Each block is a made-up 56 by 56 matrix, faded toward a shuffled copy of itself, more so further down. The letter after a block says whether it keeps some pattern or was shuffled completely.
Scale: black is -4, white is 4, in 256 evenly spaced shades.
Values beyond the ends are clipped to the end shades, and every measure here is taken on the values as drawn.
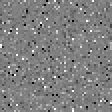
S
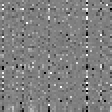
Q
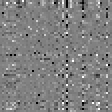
Q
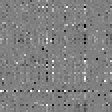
Q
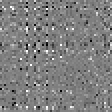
Q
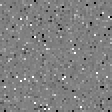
S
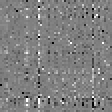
Q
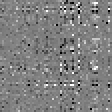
Q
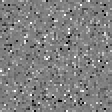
S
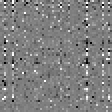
Q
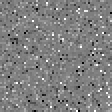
S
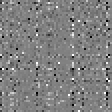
Q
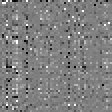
Q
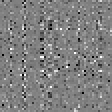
Q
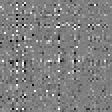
Q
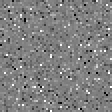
S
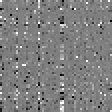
Q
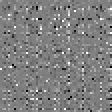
Q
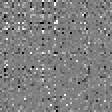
Q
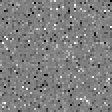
S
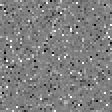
S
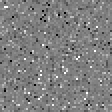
S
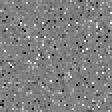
S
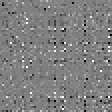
Q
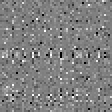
Q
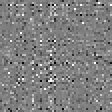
Q
